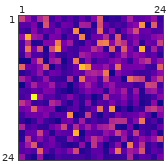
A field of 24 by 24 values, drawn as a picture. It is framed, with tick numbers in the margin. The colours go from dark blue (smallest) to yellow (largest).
Odd rows or columns: none. Stripes: none. Histogram: skewed, a long tail of high values. Mirror symmetry: none. Grain: fine. Average level on the scale: 20%.
